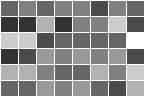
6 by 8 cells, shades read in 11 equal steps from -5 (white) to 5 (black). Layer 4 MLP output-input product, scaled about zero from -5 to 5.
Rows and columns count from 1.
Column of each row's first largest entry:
6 1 3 1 4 7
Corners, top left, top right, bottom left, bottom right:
1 1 1 -2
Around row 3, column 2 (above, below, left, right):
3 2 -3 2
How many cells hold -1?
5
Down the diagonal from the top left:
1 3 2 0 1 1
